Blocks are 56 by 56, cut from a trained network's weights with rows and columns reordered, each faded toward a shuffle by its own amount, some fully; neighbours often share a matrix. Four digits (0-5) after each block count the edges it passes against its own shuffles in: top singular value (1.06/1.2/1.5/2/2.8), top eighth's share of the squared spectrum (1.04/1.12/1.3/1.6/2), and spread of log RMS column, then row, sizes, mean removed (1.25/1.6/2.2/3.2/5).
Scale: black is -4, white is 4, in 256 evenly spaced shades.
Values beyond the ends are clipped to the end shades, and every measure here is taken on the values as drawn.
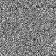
3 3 0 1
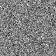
0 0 0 0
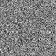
3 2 0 1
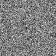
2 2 0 0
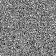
0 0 0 0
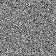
2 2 0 0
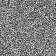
0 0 0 0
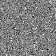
1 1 0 0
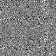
2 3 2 2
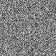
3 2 0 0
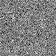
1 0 0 0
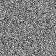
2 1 0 0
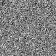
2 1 0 0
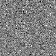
2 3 1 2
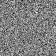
0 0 0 0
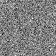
0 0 0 0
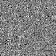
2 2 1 1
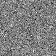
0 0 0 0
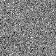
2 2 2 1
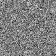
2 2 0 0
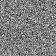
2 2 0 0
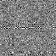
3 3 0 3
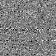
3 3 0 2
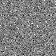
2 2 0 1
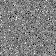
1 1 0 0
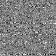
3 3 0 2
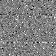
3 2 0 1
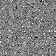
2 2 0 1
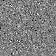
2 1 0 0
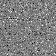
2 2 0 1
